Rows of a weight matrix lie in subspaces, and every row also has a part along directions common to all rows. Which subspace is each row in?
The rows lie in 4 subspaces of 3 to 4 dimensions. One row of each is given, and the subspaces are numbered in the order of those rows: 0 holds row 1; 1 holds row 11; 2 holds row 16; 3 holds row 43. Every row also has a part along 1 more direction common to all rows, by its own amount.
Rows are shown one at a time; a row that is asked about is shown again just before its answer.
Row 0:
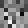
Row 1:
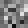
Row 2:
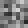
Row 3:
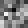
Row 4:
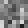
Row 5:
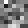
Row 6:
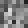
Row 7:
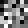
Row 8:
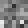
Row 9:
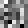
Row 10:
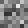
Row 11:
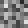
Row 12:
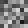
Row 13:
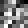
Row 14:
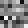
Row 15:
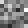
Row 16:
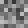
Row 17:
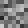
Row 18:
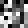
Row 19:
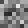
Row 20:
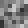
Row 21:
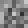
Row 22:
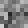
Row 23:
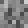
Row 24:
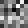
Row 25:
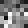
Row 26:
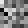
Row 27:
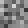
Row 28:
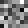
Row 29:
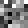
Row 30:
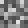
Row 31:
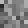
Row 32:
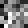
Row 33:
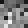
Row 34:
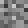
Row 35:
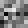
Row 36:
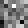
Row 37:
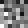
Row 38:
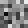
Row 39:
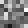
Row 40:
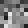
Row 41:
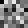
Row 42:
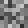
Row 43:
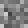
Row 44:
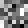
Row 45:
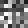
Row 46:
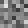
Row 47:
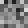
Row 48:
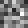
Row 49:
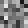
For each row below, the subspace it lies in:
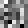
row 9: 0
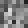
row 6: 2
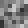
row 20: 0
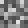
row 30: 2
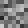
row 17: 1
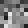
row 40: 3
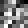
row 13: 2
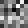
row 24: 2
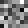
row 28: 1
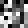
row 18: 2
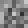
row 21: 2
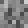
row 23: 2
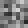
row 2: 1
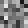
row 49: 1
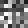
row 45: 1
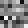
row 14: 1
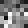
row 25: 3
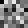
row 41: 2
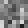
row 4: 0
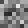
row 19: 2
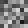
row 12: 1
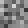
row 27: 1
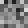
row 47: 2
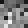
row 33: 3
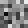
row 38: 3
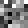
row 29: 0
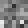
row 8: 0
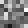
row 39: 3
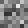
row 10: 2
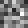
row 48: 2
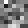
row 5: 0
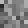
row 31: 3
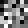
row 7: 1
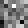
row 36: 0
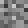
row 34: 1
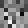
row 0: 0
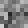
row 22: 3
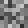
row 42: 1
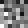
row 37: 3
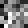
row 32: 3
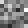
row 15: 3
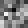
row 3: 0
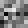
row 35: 0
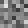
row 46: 1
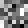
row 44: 0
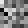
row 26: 0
